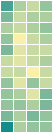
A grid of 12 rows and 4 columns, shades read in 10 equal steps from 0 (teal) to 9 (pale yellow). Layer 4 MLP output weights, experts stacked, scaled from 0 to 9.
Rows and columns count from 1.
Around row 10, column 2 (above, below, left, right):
6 6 5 6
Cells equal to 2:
1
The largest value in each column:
7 9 9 7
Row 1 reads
2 6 7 5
